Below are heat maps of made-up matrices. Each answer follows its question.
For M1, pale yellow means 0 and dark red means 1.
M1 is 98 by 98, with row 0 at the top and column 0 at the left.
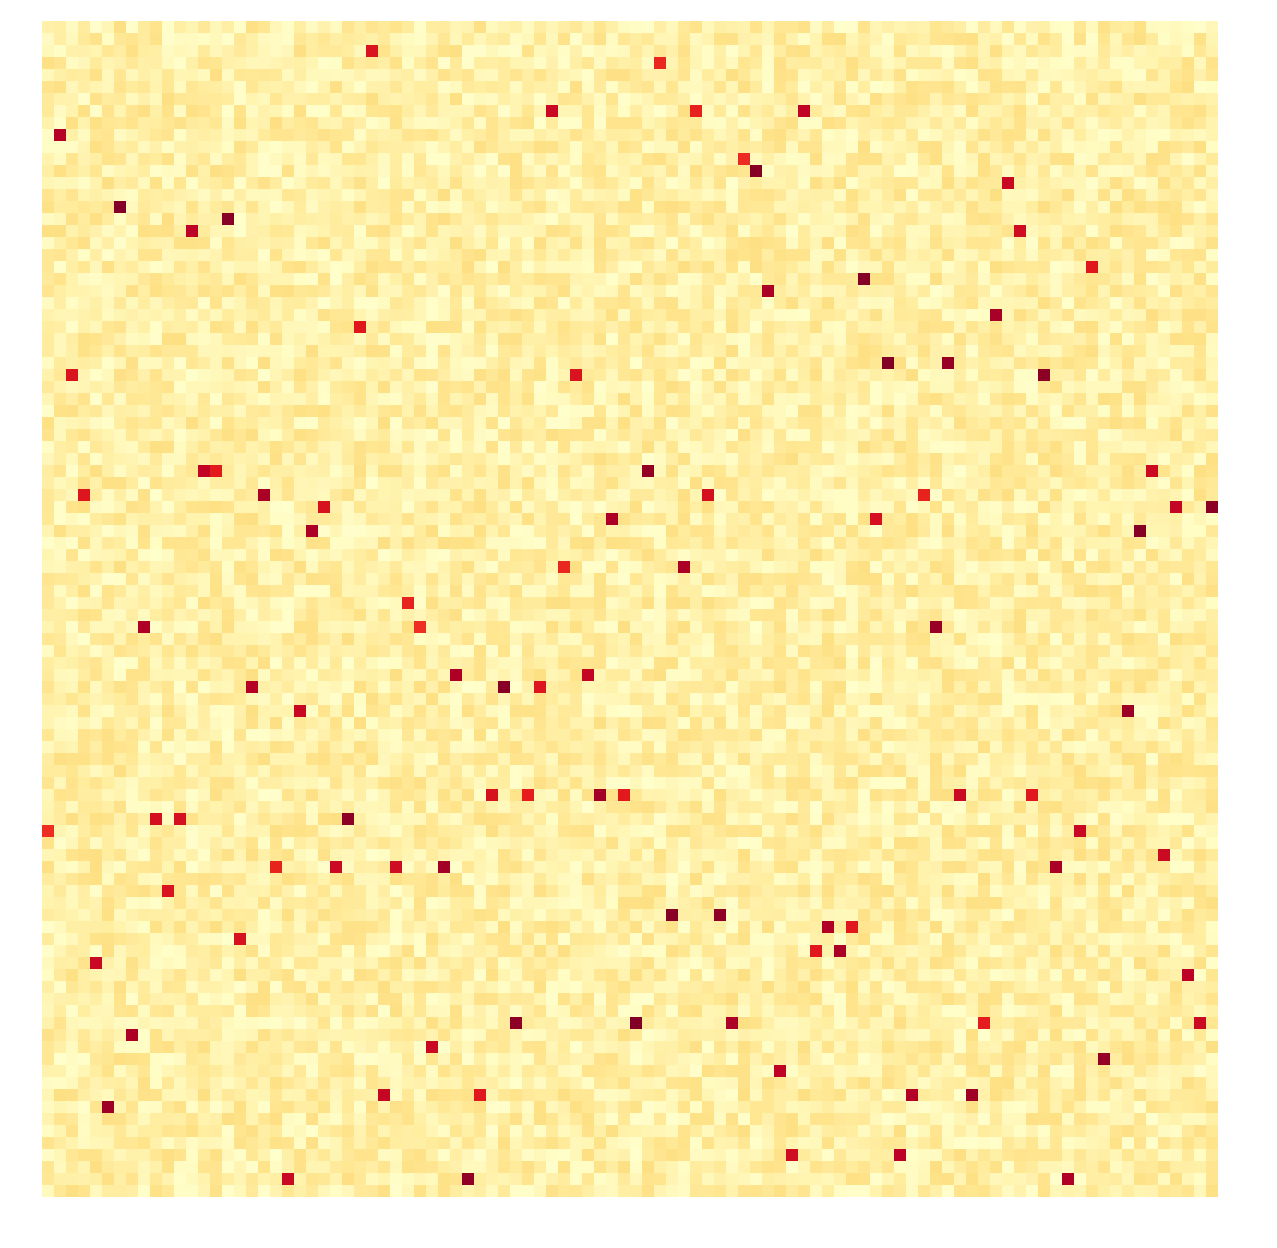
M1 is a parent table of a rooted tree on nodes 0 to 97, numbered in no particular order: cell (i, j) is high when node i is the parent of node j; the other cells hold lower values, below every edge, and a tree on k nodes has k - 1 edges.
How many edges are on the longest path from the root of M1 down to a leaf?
9
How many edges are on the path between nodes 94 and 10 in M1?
6
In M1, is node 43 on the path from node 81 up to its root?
no
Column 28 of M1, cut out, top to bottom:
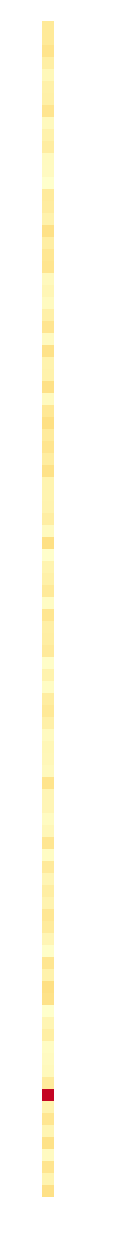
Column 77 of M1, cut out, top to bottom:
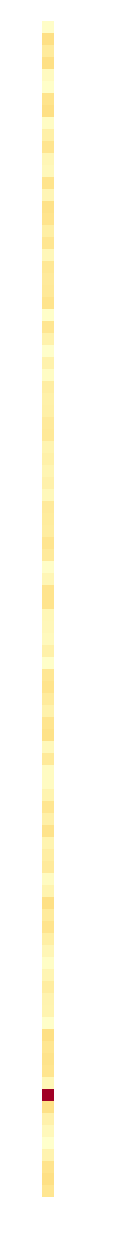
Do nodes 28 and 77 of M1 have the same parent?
yes
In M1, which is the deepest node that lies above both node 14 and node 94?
64
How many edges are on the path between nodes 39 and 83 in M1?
1
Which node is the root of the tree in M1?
89
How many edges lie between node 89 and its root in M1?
0
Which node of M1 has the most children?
64
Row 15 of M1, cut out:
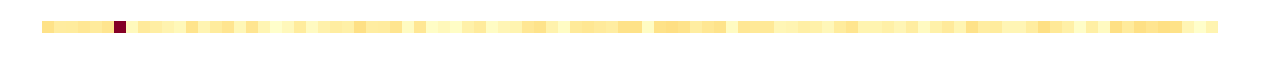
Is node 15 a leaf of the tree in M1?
no
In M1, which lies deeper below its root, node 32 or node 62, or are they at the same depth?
node 32
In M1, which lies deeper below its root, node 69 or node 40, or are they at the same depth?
node 69
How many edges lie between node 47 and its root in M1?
8
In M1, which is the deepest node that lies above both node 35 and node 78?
83
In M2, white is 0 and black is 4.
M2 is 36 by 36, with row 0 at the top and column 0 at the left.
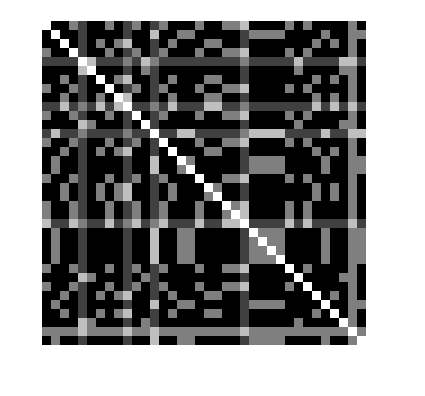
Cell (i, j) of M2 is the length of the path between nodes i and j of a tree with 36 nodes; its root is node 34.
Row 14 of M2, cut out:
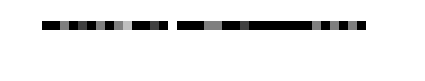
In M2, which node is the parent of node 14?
9
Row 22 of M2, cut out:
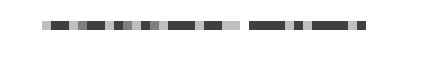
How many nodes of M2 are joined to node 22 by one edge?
11
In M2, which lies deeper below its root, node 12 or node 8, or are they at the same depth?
node 8
